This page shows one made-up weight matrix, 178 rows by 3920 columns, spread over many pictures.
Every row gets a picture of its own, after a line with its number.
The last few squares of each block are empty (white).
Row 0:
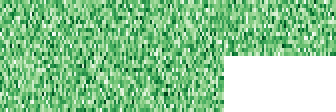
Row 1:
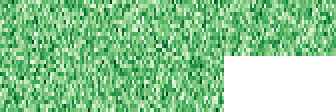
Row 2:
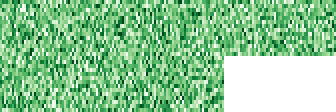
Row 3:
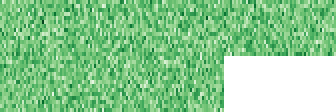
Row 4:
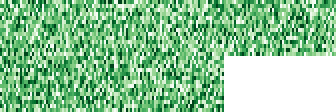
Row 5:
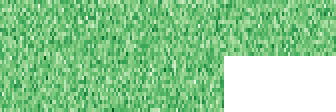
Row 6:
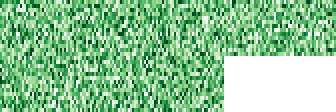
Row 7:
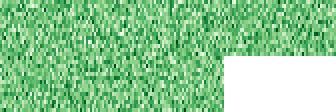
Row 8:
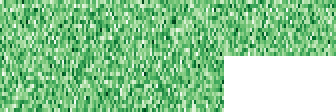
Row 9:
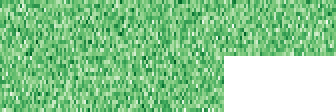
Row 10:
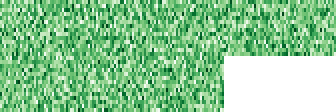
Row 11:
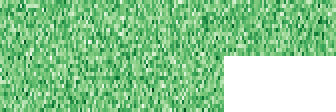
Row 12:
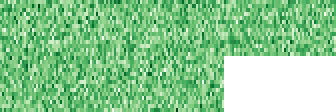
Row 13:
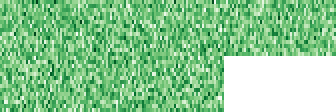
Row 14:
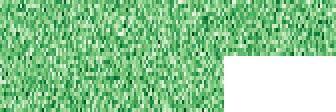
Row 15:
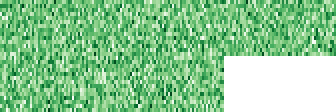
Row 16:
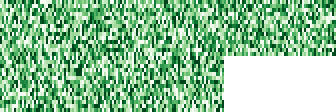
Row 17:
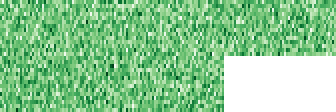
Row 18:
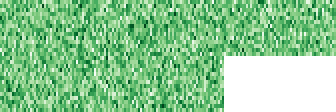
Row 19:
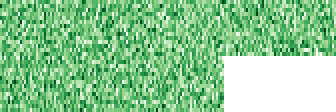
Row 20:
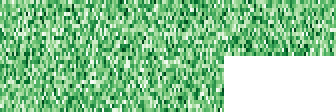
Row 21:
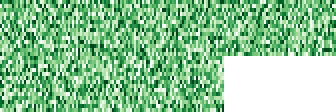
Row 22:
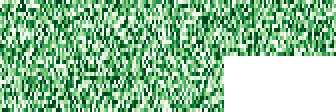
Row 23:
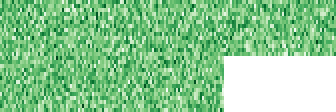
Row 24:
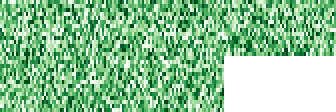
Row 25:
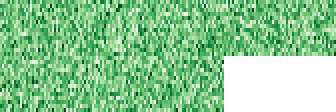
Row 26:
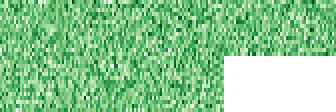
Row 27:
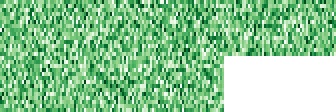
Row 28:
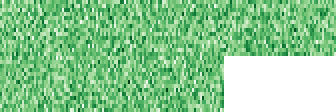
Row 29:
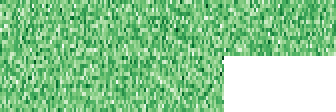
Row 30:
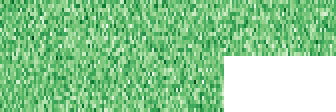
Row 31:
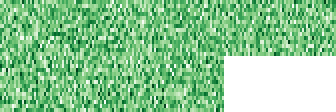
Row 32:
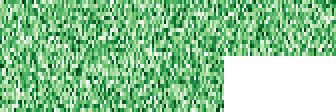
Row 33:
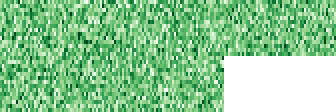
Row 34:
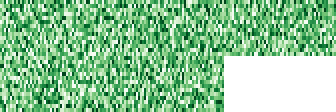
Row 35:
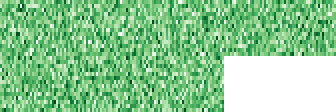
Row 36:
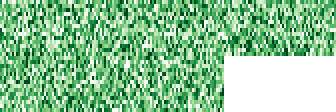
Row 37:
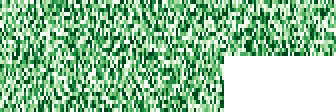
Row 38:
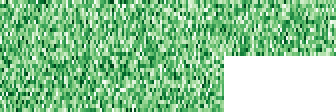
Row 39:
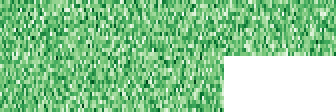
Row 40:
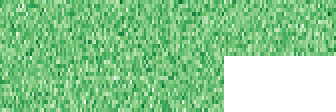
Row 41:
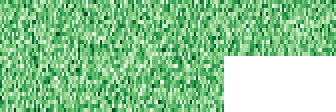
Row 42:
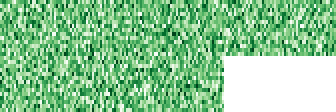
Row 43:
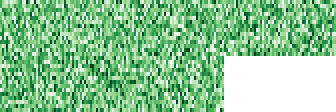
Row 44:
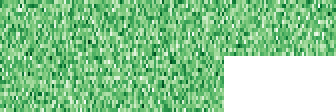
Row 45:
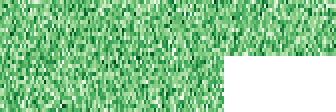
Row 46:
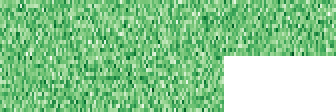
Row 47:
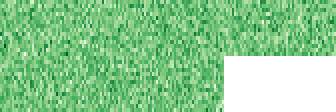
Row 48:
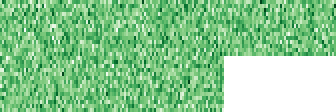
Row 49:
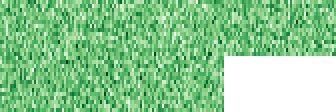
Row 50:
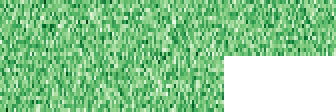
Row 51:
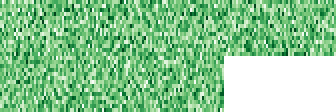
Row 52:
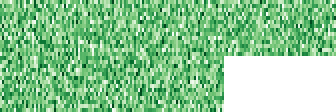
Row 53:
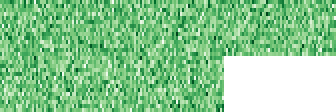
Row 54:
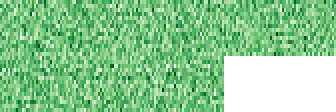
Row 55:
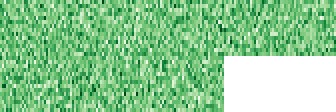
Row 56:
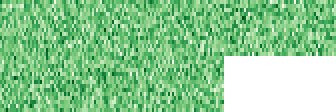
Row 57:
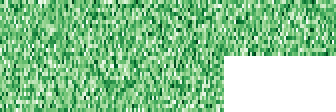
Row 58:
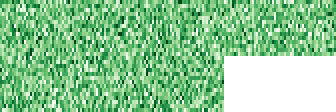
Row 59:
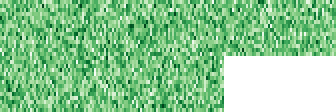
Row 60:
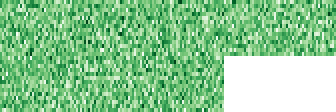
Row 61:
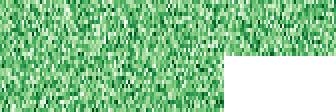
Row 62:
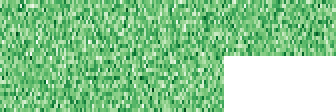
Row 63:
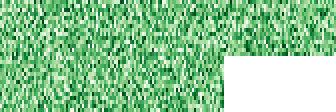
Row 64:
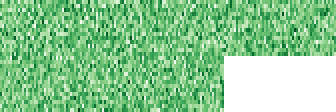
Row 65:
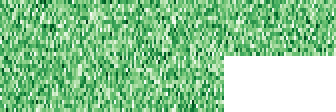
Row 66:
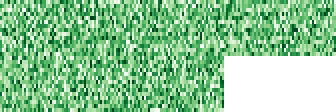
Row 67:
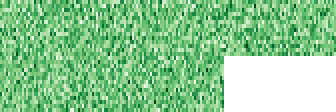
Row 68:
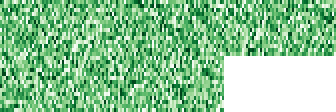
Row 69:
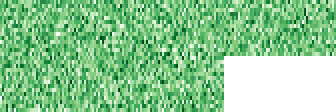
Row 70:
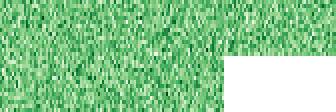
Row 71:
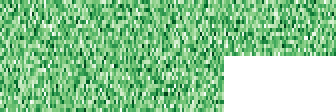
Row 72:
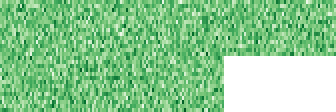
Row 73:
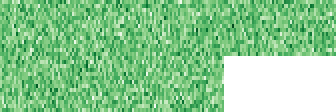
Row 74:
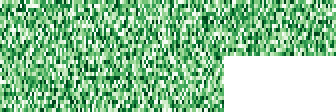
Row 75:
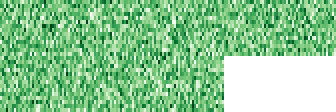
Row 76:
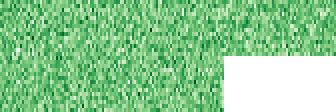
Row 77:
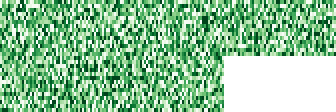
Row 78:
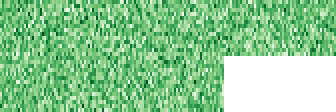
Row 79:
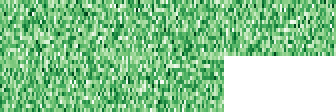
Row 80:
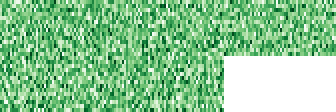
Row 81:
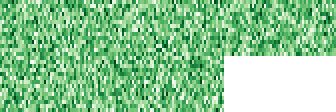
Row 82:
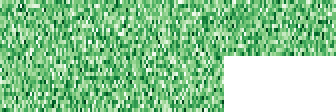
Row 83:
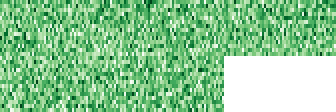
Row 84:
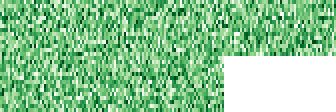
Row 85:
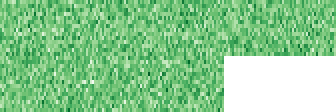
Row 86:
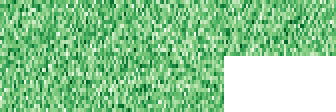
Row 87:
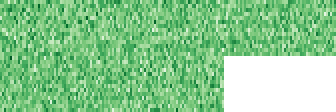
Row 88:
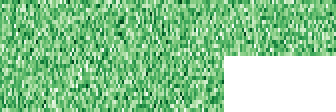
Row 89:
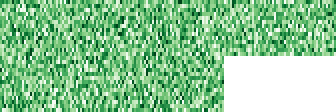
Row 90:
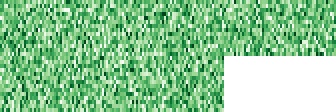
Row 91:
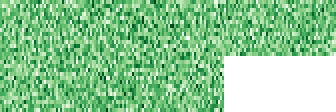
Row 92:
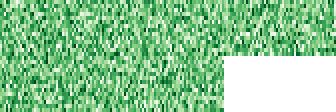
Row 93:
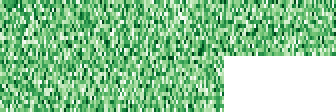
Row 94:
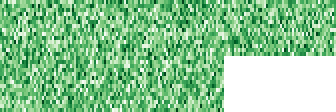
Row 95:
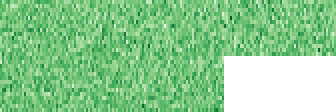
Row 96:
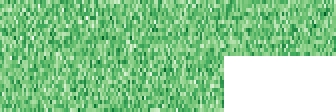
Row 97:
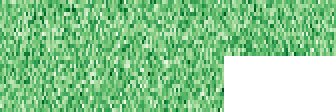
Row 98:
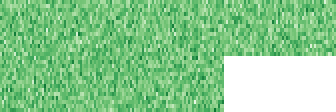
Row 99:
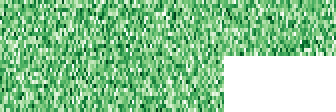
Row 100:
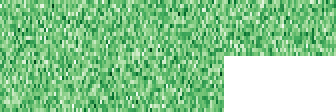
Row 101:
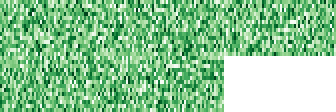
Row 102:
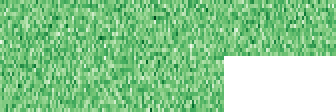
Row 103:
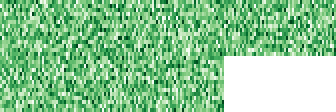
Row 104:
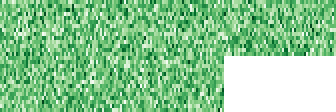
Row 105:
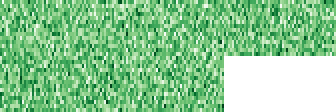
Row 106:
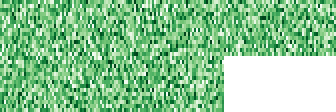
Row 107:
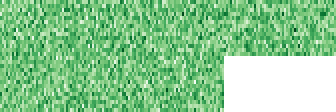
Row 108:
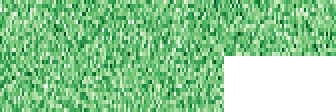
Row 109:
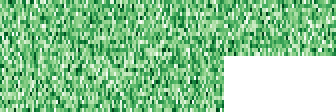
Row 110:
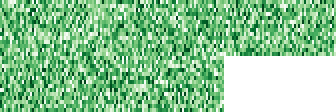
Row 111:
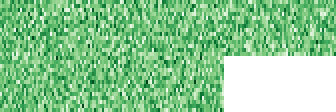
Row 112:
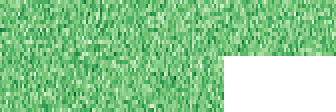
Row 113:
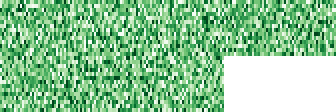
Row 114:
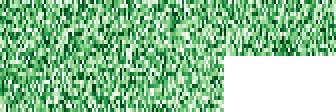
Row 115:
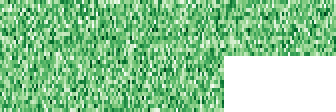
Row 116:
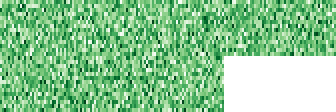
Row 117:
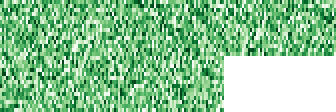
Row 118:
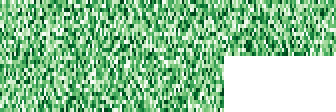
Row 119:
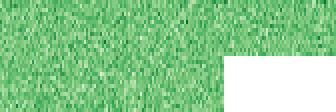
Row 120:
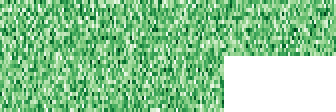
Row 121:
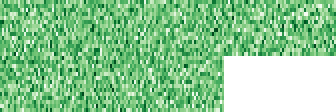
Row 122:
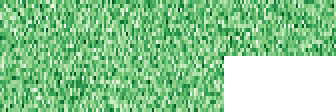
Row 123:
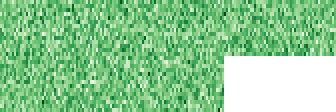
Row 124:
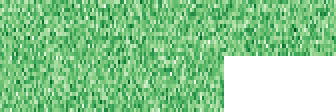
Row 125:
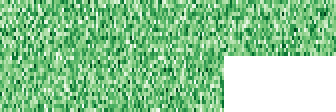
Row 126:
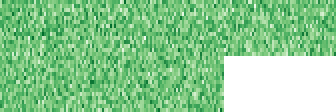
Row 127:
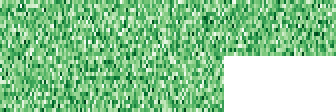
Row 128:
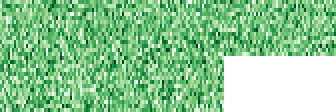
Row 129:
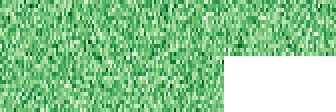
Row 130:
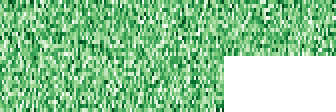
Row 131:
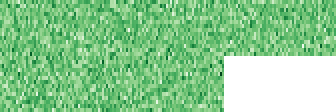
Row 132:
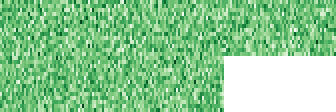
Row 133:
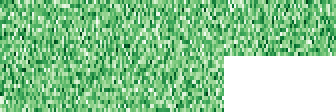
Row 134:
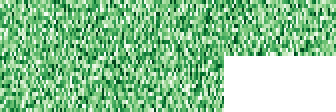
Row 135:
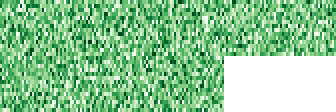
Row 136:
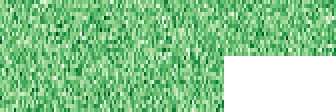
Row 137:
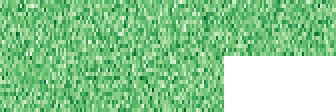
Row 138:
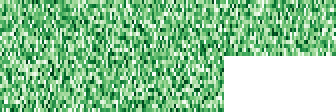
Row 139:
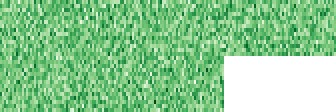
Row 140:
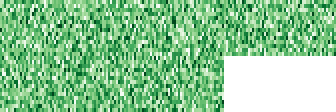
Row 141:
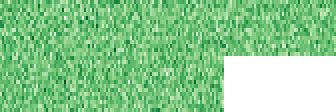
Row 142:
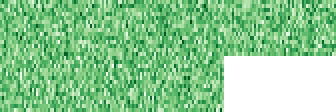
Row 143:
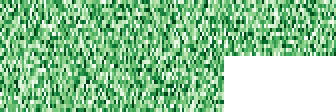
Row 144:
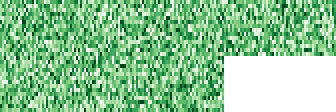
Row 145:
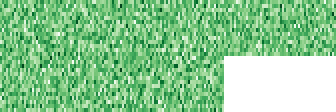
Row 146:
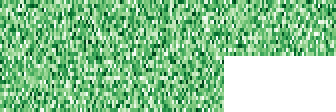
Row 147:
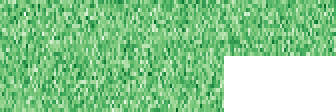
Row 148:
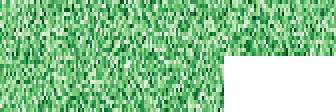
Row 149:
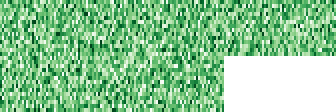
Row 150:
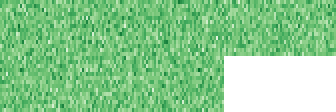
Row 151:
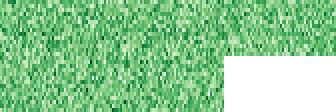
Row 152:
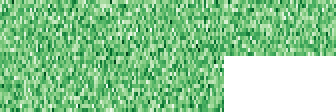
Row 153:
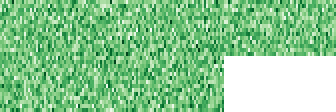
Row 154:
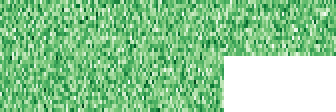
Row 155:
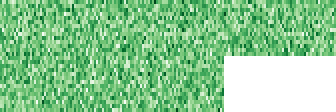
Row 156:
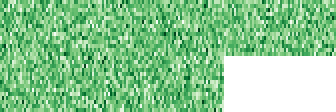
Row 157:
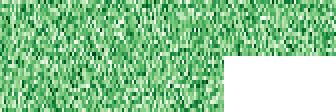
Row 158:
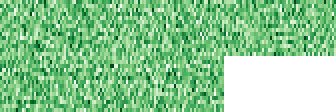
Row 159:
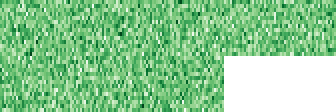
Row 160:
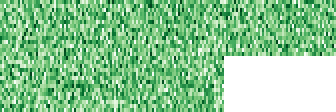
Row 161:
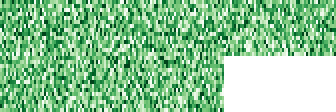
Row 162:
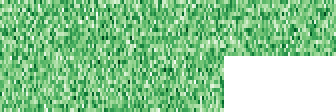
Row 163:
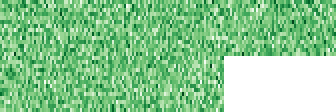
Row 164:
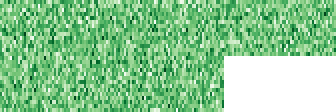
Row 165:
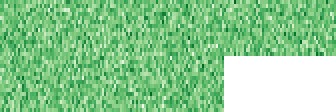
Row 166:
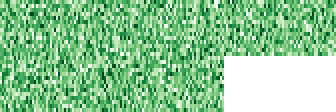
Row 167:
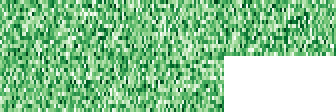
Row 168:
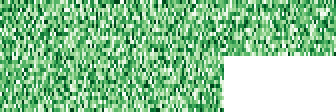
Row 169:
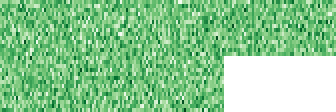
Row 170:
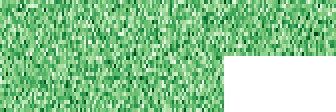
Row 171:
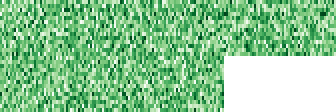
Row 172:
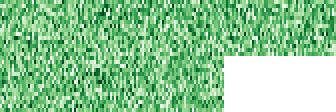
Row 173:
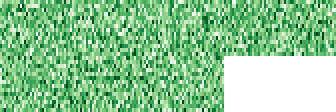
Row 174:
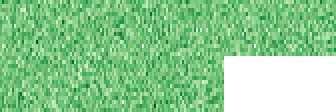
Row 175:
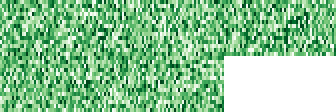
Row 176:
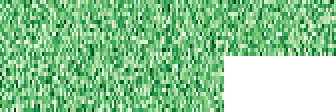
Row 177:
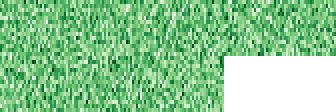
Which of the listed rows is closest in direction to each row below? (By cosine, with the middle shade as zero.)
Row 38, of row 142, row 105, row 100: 105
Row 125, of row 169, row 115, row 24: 115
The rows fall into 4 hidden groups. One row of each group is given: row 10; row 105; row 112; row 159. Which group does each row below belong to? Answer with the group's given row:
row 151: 10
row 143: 105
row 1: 112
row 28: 10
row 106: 159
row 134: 112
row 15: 112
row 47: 105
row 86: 105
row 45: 112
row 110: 105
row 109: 105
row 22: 159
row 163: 112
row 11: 159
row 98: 112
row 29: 112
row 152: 112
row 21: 105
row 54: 105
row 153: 112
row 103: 105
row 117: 105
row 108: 112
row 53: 105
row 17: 105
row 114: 112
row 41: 105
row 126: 10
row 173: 159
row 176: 105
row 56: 112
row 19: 112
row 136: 105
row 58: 159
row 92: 112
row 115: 10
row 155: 10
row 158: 105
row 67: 10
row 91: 112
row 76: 10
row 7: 159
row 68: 105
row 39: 10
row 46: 159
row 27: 105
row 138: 112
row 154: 10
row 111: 10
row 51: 10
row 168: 10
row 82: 159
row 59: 112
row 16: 105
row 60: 159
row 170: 159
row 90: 112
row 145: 105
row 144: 112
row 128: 112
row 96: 10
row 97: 10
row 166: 112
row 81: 112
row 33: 112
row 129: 159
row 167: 105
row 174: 159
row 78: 10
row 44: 159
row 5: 10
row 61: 112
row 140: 105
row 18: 112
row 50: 105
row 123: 10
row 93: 112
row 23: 10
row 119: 112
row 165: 112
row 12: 10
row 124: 10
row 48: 105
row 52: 105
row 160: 112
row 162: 10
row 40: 159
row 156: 105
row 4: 105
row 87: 10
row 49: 105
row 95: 112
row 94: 10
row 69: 105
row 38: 105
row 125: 10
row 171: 10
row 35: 159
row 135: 159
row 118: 10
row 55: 112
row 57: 105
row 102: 105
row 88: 159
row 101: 105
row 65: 105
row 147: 10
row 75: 105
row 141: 10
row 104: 10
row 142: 105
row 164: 10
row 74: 159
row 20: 10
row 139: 10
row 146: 159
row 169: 159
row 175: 105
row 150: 159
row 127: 159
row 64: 10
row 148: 10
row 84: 112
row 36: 10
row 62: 159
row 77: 159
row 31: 105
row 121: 112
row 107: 10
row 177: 112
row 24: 10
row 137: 159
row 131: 112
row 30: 10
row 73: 159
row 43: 105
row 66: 10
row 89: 159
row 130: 105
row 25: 112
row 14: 159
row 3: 10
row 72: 159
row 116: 159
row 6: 159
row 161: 10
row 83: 112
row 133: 112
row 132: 10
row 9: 159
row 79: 105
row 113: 159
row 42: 105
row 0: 105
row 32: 105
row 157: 159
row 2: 159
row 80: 112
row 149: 105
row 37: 10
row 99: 112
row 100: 112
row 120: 10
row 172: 112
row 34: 112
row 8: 105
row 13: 112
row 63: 10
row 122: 112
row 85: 10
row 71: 105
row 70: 105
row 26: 105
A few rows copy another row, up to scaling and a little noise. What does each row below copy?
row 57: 26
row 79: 101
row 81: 1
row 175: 167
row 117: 68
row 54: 158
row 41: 149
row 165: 90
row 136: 16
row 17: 4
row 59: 18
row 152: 153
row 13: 138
